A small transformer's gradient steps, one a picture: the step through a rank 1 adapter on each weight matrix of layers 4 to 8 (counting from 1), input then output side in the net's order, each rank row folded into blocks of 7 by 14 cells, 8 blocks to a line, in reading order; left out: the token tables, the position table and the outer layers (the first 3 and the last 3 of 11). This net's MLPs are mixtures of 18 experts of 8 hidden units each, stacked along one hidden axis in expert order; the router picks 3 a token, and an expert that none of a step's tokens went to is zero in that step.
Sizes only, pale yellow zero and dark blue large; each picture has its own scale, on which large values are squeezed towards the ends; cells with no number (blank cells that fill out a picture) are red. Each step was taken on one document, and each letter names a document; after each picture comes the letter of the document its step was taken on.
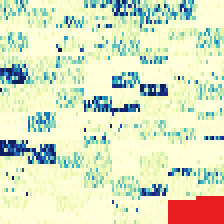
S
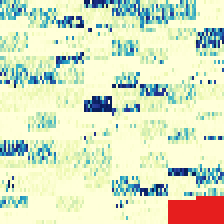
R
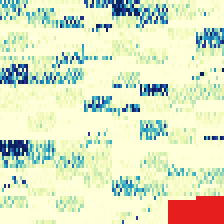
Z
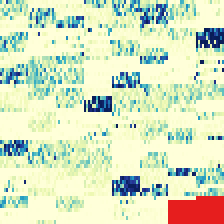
R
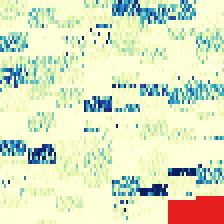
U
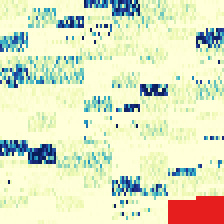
U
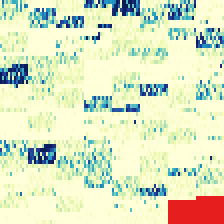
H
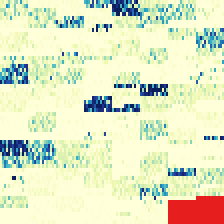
Z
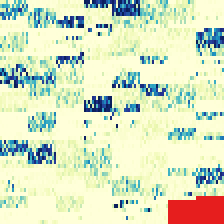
R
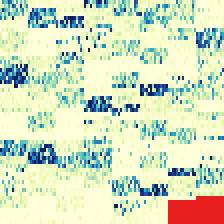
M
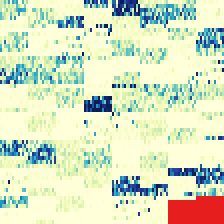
R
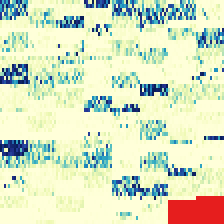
Z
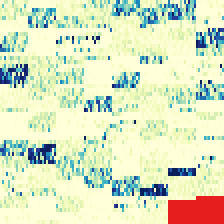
H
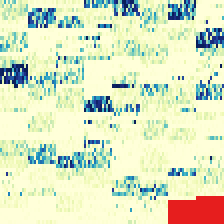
H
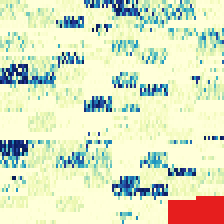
Z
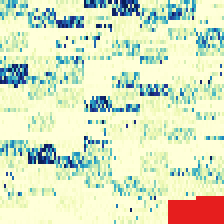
H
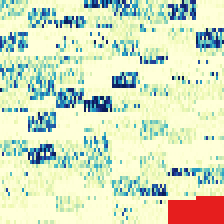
S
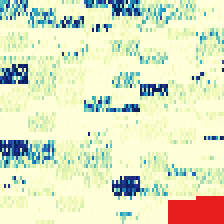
Z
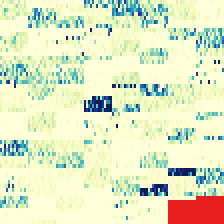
R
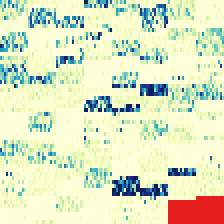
M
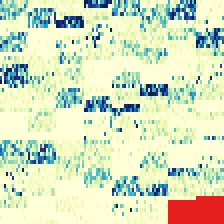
M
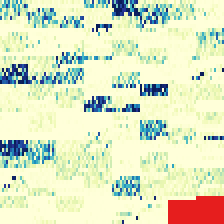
Z
